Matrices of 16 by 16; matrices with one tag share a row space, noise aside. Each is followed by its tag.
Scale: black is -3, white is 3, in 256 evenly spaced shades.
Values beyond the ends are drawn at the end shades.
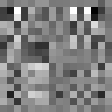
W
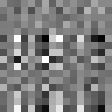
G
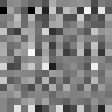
G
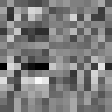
W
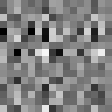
G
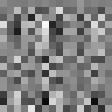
G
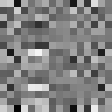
W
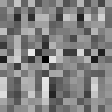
G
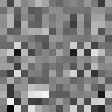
W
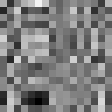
W
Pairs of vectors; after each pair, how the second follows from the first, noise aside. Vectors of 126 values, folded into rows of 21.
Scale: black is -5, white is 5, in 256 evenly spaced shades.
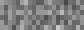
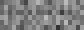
negated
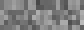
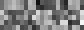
scaled up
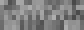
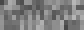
negated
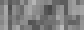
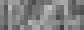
negated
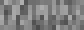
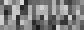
scaled up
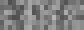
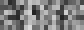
scaled up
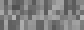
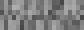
negated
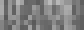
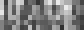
scaled up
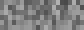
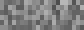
negated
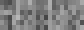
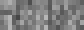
negated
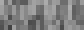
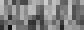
scaled up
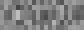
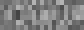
negated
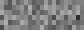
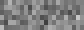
negated
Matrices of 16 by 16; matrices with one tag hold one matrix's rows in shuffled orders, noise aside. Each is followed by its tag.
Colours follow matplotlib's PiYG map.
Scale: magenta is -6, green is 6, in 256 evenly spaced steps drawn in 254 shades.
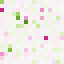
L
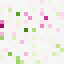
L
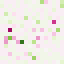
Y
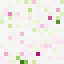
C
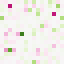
Y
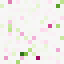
C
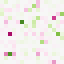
Y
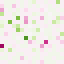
L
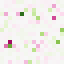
Y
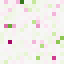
Y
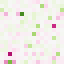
Y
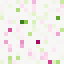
C
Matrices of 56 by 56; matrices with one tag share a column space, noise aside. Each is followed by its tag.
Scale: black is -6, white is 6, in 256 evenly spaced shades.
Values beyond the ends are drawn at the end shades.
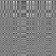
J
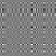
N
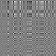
J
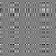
N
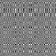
N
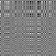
J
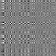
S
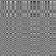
J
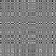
S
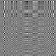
J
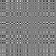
S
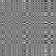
S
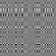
N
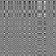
J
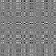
S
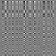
J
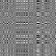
S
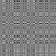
S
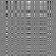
J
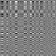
J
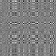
S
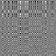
J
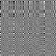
J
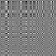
J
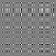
N
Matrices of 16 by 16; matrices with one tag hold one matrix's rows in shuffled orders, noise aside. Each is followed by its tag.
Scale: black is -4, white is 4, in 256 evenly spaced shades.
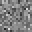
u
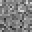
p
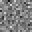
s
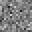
s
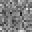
p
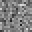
p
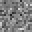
p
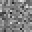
p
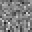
u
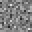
s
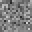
u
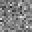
p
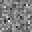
u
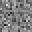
u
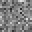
p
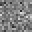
p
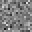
u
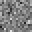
s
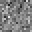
u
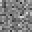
p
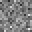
s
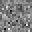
u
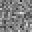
p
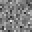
s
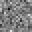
s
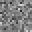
p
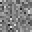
s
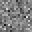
u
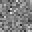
s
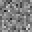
u
